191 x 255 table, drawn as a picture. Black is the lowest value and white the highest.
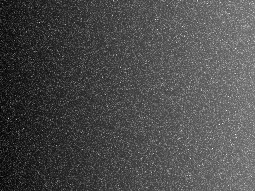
On average the colour sits 30% of the way up the scale. The grain is fine, like static. Values rise toward the right.
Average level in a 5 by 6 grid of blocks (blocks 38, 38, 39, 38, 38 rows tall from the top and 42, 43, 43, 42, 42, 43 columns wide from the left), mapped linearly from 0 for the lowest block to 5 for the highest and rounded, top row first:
0 1 2 3 4 5
0 1 2 3 4 5
0 1 2 3 4 5
0 1 2 3 4 5
0 1 2 3 4 5
